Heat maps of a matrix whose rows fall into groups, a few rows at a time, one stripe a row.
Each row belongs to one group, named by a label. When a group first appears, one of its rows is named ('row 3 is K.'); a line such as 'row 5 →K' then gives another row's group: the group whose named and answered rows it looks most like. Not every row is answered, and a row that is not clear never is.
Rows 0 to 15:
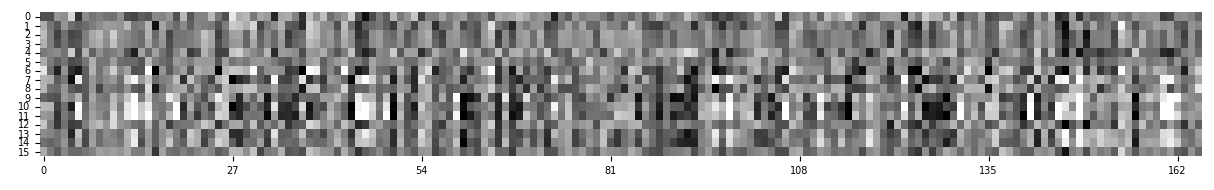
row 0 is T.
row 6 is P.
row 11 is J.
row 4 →T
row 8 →P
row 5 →P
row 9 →J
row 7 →J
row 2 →P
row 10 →J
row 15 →P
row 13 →J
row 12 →P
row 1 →P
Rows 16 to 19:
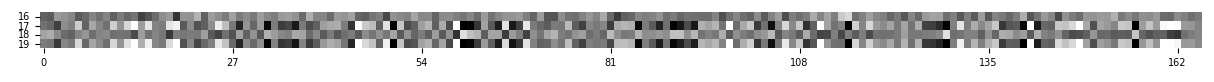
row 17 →J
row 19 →J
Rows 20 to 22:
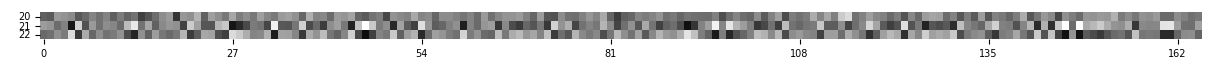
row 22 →T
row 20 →T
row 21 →J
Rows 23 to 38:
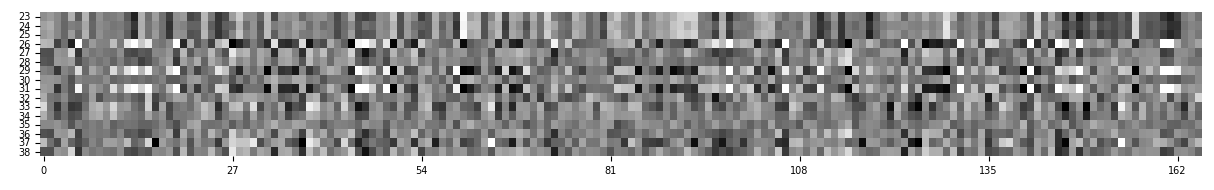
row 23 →T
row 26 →J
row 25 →T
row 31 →J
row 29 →J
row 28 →T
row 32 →P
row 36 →T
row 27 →T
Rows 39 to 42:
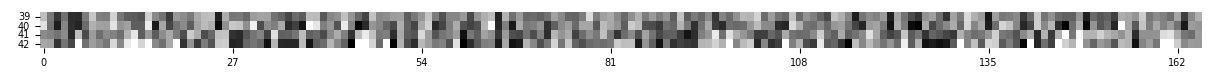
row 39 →P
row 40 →P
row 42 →J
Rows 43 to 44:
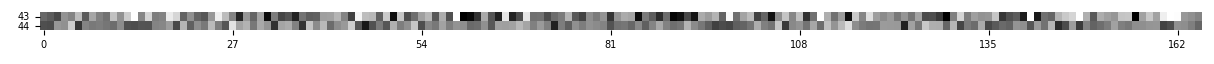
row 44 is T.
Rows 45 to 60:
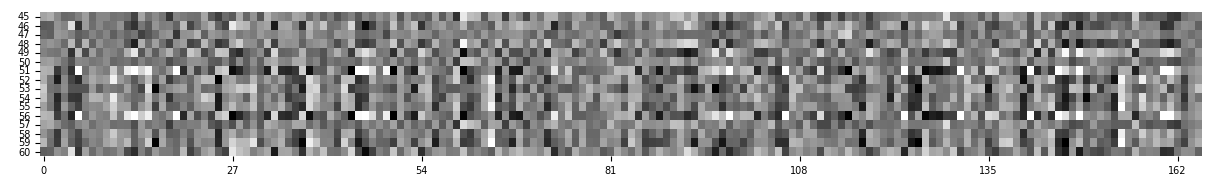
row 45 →T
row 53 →P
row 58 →P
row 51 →J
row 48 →T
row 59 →P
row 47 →T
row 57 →T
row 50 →T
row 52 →P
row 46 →T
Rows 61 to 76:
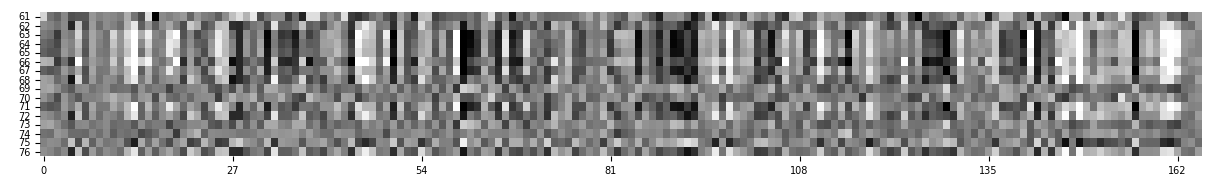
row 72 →J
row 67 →J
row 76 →J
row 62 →J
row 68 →J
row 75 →T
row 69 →T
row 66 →J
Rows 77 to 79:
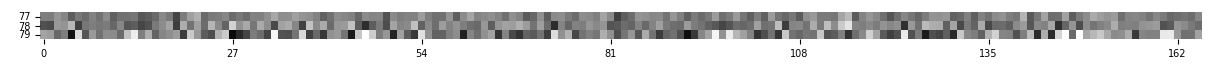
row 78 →T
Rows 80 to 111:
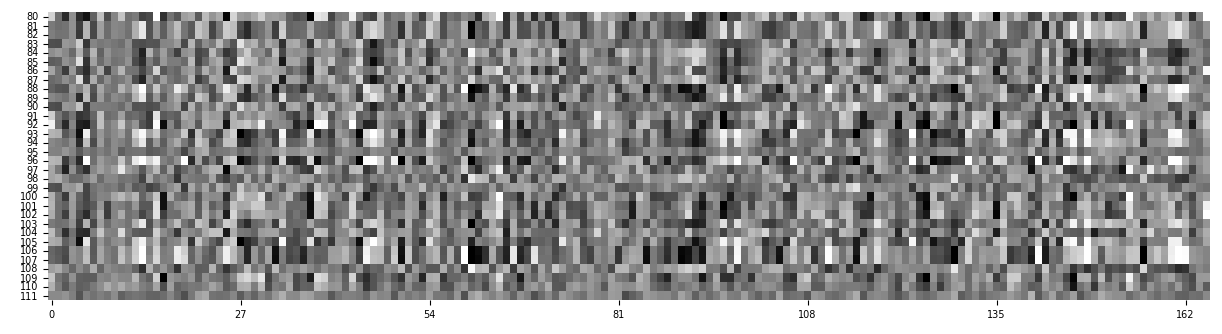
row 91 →P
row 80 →P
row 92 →P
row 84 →T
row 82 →J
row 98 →T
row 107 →J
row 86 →P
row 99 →T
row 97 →P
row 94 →J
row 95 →T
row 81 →J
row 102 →P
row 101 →P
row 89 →J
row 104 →P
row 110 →P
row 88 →J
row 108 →T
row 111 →T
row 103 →J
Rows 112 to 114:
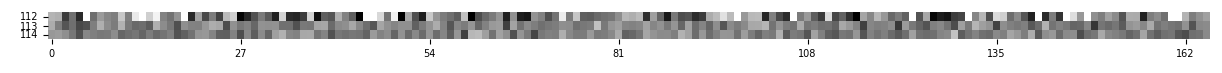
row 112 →J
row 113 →P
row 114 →T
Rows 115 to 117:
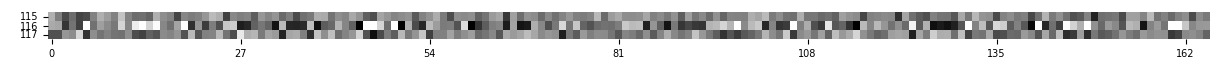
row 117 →T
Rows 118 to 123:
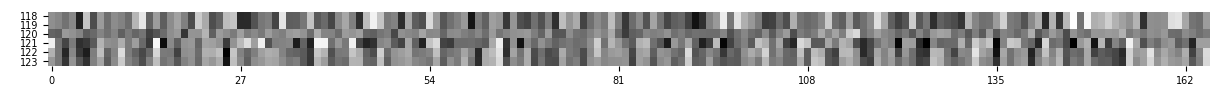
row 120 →T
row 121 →P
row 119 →J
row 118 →J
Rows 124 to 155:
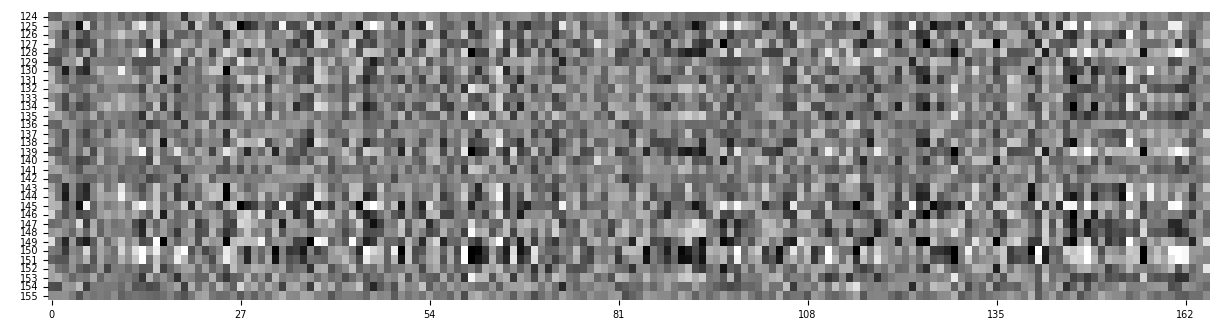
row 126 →P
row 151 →J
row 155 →T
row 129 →T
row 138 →P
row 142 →T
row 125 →J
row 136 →T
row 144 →P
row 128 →J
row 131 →P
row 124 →T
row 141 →T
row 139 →J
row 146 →P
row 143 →P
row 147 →T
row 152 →P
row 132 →T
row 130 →P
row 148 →T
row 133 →P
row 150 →J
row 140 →P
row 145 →J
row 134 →P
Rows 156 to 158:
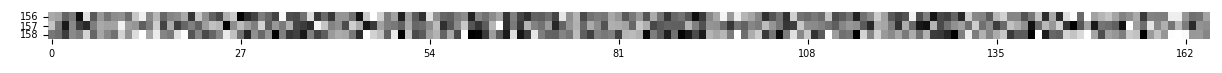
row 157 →P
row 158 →J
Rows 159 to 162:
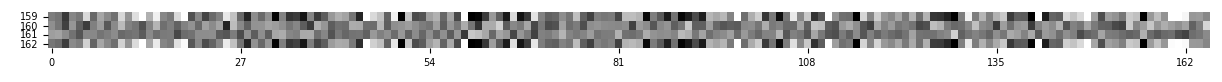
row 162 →J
